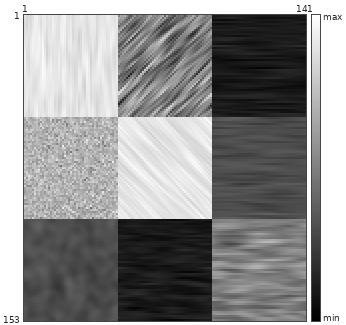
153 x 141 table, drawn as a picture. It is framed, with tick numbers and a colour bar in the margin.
The table splits into 3 rows of 3 panels. Panel 1,1: very high, streaked downward, faint in contrast. Panel 1,2: middling, slanting up to the right, strong in contrast. Panel 1,3: very low, streaked across, faint in contrast. Panel 2,1: high, fine-grained. Panel 2,2: very high, slanting down to the right, faint in contrast. Panel 2,3: low, streaked across, faint in contrast. Panel 3,1: low, blotchy, faint in contrast. Panel 3,2: very low, streaked across, faint in contrast. Panel 3,3: middling, streaked across.
